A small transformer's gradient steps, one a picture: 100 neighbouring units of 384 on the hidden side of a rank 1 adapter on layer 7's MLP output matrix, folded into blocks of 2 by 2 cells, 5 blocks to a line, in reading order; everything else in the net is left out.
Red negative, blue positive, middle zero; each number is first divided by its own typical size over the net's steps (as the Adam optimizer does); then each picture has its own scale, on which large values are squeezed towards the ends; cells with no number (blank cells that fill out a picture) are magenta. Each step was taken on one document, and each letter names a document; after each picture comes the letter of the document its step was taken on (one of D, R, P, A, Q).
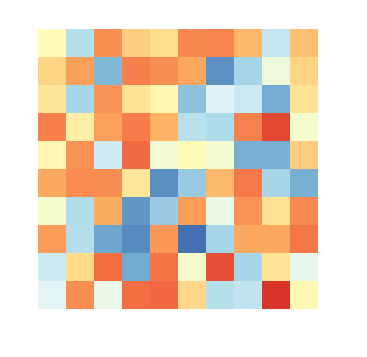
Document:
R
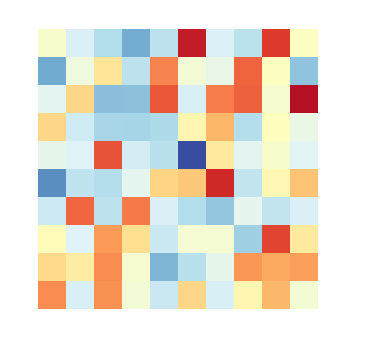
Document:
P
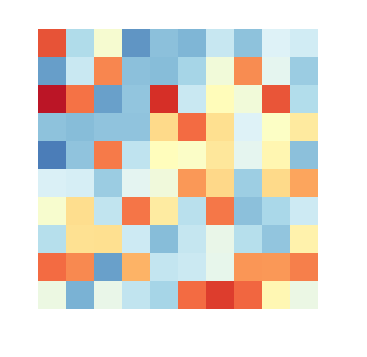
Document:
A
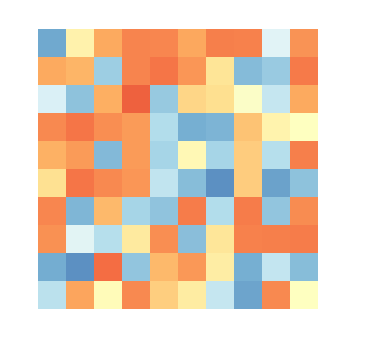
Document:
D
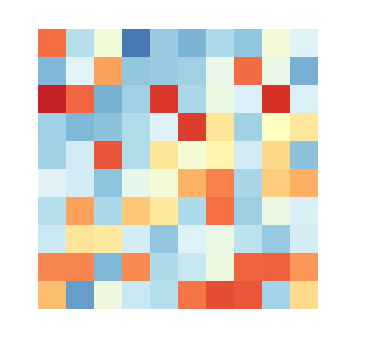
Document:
A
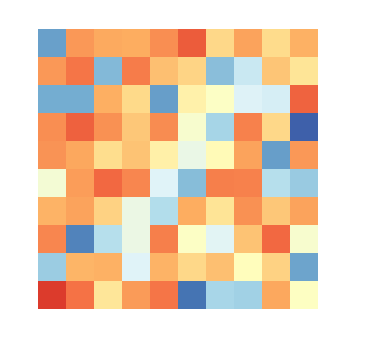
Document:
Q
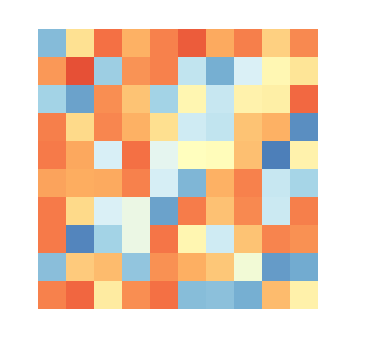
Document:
Q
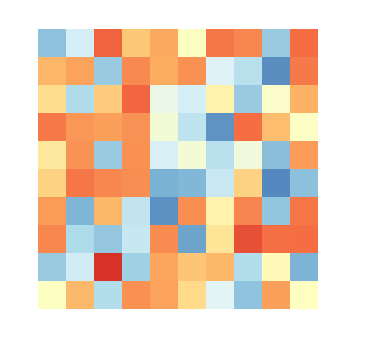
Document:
D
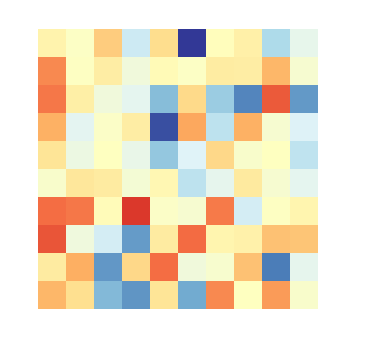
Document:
P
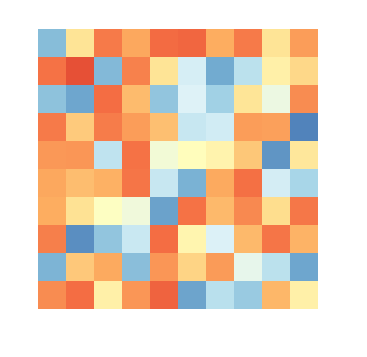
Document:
Q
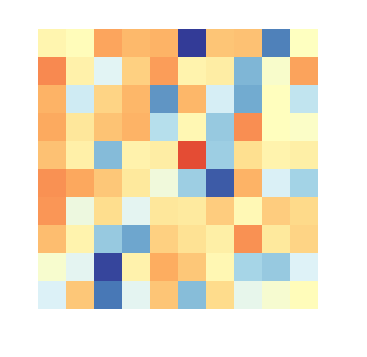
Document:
P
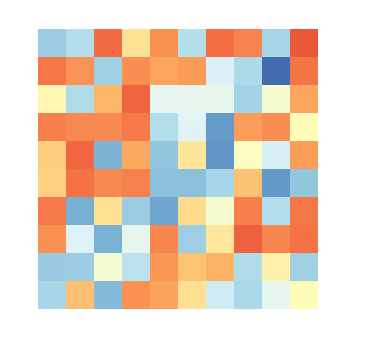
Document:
D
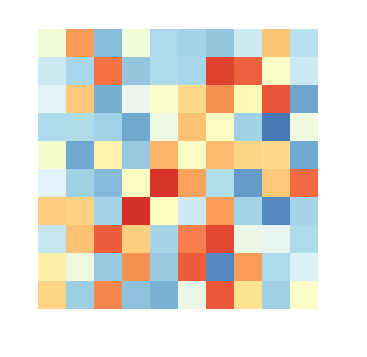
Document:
R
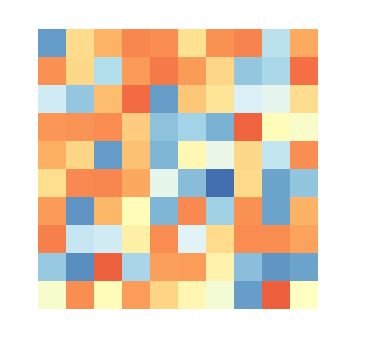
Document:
D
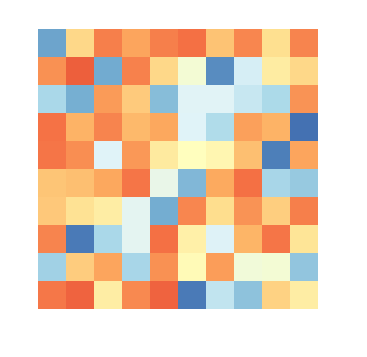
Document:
Q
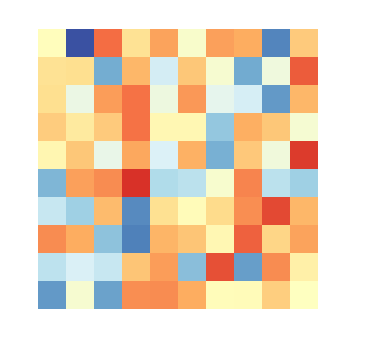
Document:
R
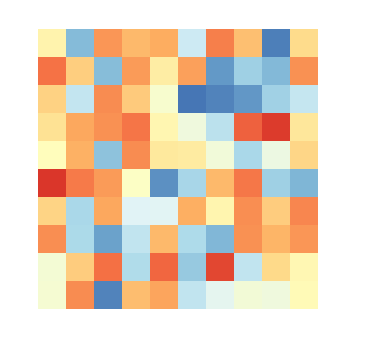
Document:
R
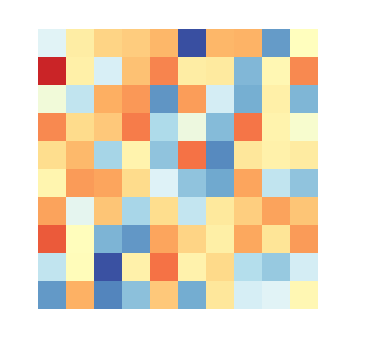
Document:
P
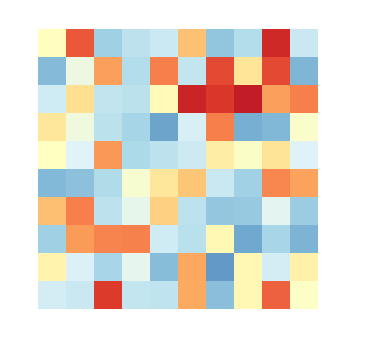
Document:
R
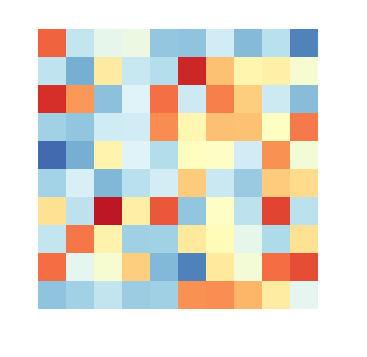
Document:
Q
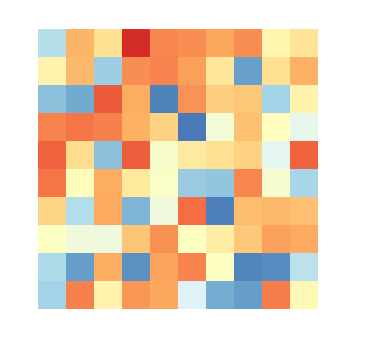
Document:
A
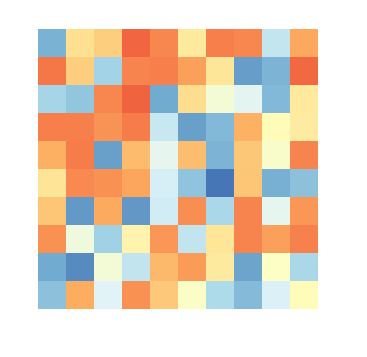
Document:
D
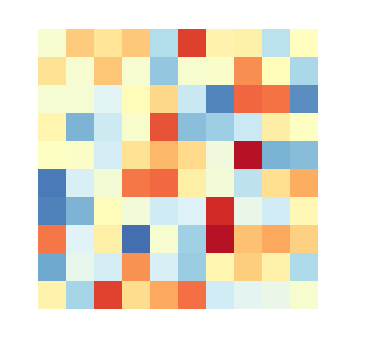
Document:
R
